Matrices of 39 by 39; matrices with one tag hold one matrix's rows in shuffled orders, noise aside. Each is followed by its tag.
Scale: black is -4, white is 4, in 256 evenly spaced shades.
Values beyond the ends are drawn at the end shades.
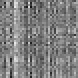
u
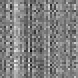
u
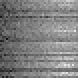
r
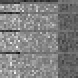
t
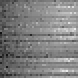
r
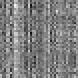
u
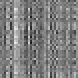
u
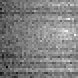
r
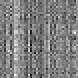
u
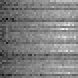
r
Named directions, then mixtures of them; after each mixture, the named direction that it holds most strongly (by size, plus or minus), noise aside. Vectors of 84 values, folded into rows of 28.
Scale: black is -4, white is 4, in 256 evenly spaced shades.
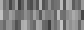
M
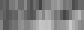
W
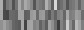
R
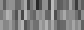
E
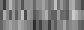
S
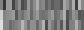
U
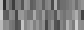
R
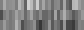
M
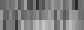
W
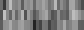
S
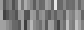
R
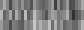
S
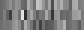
E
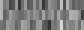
M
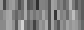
E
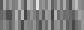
E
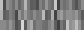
R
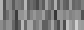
R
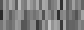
M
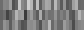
M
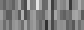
E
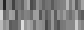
U
